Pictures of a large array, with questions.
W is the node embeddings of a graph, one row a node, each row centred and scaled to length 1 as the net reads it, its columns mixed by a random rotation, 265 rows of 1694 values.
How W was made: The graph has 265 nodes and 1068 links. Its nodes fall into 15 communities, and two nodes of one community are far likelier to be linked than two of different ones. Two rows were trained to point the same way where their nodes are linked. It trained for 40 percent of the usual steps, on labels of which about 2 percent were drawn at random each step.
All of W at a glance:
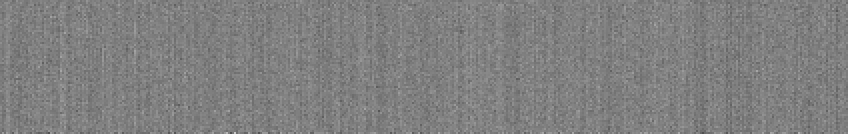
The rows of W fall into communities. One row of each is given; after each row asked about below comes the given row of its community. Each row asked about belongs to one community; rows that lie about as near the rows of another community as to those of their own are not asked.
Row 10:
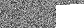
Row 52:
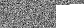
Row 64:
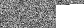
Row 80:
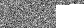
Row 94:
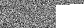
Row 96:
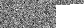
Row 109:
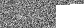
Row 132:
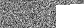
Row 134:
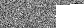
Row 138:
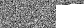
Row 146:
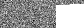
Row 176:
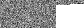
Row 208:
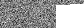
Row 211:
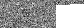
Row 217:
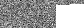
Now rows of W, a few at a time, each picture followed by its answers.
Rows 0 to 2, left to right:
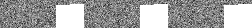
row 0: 109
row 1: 176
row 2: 52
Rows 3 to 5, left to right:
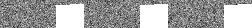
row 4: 146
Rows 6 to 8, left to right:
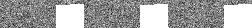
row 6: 64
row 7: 217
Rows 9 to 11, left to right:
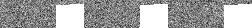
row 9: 208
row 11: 94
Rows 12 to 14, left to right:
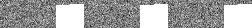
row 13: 94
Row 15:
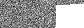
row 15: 10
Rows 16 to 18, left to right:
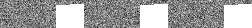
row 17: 96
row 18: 176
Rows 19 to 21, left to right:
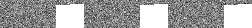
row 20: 176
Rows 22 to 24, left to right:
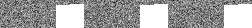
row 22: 134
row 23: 80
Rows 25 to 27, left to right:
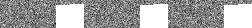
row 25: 132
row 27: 211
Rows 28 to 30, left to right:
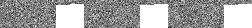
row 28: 10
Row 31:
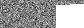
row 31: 176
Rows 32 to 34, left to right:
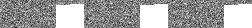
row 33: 217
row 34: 109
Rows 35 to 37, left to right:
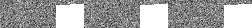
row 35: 217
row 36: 208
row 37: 146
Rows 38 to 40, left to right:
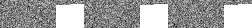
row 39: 208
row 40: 132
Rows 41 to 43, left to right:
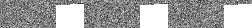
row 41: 146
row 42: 176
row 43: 80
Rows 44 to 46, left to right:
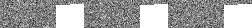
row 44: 211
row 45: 109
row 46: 217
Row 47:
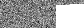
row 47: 176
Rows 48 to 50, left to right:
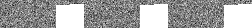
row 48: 134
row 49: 64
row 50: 109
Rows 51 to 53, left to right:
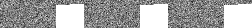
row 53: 96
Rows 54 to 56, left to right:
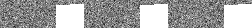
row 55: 176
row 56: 176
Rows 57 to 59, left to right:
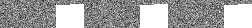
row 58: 52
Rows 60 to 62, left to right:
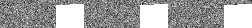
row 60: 52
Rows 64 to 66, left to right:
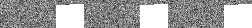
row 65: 94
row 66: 211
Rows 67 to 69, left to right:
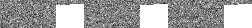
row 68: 217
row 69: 64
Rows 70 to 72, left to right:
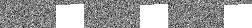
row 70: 138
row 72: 217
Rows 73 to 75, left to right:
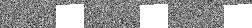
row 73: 10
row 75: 96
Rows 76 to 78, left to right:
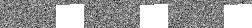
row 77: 10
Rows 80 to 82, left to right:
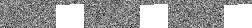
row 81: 10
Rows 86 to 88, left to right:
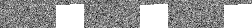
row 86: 211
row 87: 10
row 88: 217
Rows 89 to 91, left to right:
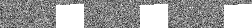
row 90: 132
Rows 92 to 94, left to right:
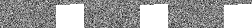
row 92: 132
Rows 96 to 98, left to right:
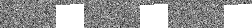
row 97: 96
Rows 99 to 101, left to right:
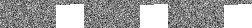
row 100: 52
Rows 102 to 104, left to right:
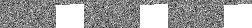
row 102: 52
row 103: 208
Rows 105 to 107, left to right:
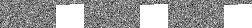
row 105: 208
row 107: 176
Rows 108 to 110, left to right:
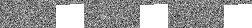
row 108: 208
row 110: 64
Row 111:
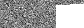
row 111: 134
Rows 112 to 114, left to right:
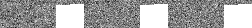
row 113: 146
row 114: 138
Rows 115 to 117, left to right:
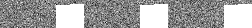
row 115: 96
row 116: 52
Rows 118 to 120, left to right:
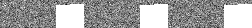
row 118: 208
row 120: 217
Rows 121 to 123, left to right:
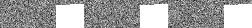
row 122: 52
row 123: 132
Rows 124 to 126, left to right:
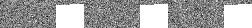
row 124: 217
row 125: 52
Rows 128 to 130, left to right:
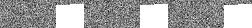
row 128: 132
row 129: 146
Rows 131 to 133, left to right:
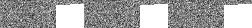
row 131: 132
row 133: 96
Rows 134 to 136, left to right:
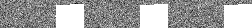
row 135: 52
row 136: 211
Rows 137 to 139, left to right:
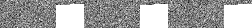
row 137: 10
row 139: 80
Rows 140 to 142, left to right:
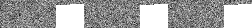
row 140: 10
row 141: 52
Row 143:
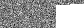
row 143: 96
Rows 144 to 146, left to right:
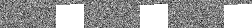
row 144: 64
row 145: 134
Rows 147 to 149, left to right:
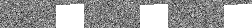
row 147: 64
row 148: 146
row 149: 134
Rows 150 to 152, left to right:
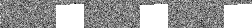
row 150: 52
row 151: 10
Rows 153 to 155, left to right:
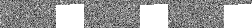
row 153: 132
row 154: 146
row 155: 94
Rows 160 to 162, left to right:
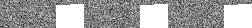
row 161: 211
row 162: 146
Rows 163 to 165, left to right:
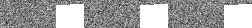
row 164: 138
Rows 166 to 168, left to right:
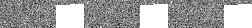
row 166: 96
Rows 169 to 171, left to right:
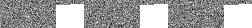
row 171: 96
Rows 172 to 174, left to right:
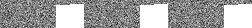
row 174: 132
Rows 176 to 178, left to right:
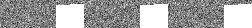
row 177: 64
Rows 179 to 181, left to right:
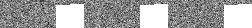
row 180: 176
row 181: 138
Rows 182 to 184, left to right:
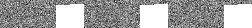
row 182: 176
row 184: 138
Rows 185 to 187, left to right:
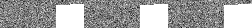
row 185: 146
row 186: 64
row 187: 132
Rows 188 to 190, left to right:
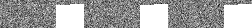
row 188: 211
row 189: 109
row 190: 132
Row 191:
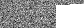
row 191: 96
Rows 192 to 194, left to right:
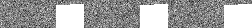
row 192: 146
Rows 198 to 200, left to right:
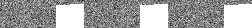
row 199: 96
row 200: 217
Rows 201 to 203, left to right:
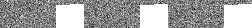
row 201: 10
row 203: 96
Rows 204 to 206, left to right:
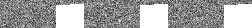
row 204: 132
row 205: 80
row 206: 176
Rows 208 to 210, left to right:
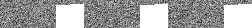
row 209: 211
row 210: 10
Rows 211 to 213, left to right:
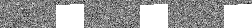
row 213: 146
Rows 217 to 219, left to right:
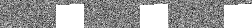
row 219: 176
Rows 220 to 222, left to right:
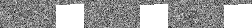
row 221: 211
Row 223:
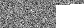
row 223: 52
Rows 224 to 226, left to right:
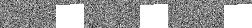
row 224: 211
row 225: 132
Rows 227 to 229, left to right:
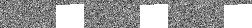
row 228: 146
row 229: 211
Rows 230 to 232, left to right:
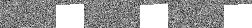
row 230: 211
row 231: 132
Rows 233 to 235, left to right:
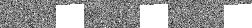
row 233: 10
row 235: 52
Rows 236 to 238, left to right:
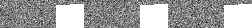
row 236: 208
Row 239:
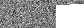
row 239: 217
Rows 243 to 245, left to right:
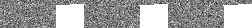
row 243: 211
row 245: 96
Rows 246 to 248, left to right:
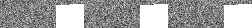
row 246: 146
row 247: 64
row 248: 52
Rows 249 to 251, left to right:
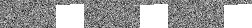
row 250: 80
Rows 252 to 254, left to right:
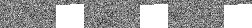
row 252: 176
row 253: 64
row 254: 96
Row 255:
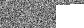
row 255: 10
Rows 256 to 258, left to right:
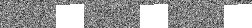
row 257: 211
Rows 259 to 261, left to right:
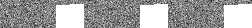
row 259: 109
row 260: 217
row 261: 94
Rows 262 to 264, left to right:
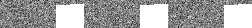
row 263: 146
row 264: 10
